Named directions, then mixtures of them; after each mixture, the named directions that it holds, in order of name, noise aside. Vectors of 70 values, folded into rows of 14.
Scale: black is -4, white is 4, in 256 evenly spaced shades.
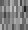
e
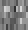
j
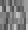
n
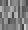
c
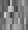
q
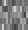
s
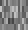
c, s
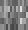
j, s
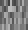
e, q, s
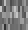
c, n, s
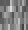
c, e, q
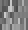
q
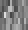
q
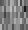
e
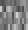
c, n, q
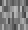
c, s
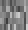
n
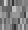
s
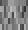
c, e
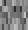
s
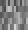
e, n, q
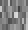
c, n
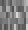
n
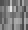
e, q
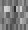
j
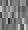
c
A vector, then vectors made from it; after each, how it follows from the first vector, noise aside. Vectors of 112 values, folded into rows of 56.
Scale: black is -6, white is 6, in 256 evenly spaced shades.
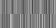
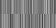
negated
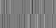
partly zeroed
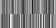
scaled up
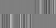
partly zeroed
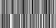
scaled up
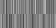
reversed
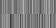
negated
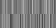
negated
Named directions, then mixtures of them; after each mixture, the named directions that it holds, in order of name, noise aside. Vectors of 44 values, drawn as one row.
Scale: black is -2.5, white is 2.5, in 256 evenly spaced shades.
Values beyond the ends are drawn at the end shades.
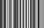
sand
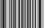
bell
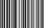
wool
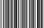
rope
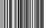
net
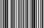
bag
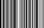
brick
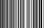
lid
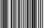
bag, bell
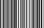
brick, lid, rope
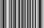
bell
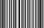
bell, wool
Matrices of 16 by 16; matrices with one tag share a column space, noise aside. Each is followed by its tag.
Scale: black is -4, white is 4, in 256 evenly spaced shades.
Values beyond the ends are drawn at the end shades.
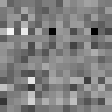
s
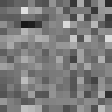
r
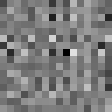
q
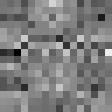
q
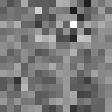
r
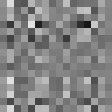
r
